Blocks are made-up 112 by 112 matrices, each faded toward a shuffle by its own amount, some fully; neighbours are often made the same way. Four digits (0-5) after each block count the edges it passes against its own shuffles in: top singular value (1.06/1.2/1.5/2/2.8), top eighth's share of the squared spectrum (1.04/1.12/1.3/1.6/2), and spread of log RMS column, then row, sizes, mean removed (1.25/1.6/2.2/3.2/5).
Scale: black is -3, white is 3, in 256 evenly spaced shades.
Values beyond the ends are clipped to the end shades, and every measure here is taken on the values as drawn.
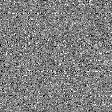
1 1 0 3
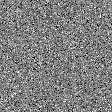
0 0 0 0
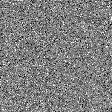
0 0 0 0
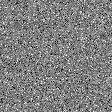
0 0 0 0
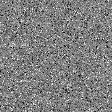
0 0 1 0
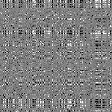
5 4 4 4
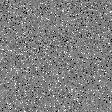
3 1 0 0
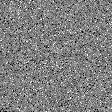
0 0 0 0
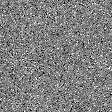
0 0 0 0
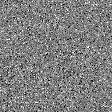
0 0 0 1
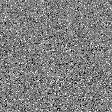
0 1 0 2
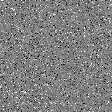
3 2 0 1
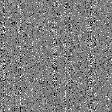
2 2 3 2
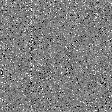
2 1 2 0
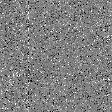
2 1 2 0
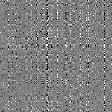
5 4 3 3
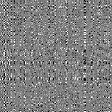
5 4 4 3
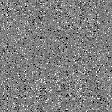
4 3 2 1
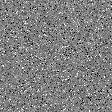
2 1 0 0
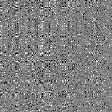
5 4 3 3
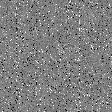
3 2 1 0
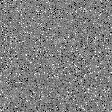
3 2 1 1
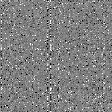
4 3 2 1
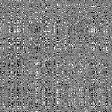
5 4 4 3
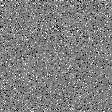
3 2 0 1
